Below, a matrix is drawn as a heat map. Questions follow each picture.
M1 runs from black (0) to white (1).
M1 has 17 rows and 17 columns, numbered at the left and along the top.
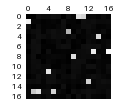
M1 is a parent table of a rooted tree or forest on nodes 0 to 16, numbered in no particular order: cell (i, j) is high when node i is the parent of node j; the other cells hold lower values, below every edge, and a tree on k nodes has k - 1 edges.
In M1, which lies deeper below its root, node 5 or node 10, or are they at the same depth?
node 10
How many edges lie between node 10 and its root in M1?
3
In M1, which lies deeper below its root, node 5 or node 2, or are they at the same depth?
the same depth
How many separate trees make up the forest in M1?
4
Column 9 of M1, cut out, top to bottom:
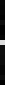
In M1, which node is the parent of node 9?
8
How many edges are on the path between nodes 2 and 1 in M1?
2
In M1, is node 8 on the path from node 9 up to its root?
yes
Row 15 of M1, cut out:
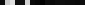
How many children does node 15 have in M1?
3
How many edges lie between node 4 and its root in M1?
4
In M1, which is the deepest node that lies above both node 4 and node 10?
0
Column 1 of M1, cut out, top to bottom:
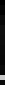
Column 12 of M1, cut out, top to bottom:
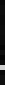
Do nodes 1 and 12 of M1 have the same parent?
no
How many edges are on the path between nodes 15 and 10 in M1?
3
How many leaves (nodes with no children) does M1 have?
8
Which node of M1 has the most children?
15
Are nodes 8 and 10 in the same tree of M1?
no
